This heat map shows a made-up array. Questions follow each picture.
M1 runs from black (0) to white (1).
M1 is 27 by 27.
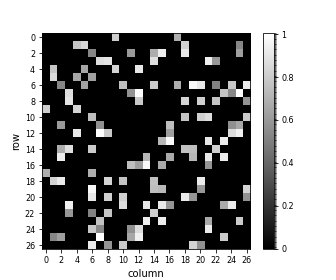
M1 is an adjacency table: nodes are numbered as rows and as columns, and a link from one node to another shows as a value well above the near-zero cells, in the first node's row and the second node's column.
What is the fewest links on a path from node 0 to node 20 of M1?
3
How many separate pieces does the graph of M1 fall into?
1
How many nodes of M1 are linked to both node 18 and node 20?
2
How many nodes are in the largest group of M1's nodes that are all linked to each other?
4
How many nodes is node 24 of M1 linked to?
5
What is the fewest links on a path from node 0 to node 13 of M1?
5
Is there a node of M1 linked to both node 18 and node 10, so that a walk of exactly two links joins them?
yes
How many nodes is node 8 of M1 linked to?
6
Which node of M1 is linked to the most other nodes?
node 6
